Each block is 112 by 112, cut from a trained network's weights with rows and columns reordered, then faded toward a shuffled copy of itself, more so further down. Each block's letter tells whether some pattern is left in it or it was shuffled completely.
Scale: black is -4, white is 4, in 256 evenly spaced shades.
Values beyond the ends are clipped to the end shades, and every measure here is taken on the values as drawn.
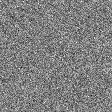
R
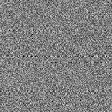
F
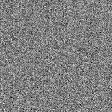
F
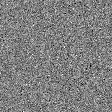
R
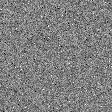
R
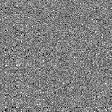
F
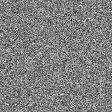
F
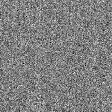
F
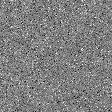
R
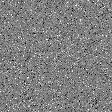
R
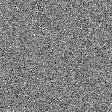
R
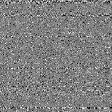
F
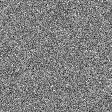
R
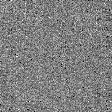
F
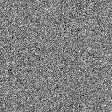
F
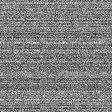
F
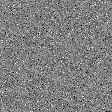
R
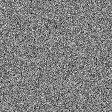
R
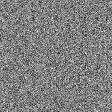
F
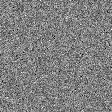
R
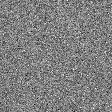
R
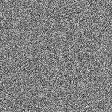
F
